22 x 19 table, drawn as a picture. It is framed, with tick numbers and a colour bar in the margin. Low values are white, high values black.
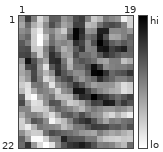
Rings: centred on the top right. Ninth with the lowest average: bottom left. Average level on the scale: 50%.
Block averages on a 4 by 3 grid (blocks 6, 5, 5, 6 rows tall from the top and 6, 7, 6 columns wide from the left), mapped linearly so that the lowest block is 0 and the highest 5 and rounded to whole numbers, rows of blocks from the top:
145 / 355 / 043 / 051
